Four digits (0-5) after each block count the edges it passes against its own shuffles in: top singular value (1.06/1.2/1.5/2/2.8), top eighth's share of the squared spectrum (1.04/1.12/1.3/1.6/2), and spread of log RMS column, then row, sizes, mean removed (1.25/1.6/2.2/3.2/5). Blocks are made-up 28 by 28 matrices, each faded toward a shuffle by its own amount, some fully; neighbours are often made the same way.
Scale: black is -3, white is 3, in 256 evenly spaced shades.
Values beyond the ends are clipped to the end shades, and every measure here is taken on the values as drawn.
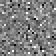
0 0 0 0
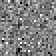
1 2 0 0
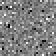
0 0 0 0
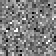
1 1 0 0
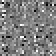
2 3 2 2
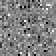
1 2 1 0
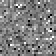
0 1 0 0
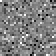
0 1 0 1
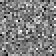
0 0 0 0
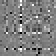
4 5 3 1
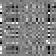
4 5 3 3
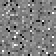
2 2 1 0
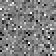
1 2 0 0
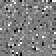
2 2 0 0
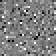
2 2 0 0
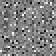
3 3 1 0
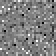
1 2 0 0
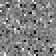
2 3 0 0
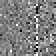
2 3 3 0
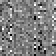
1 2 3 0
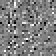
2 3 2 0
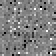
0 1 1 0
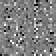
2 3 2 0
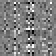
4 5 3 1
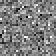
1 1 0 0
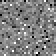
0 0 0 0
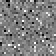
0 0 0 0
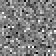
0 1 0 1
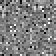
0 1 0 1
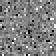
0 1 0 0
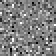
1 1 0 0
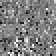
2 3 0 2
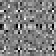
4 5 3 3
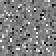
0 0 1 0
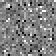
2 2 1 0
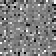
3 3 1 1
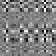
4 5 3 3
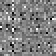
3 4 1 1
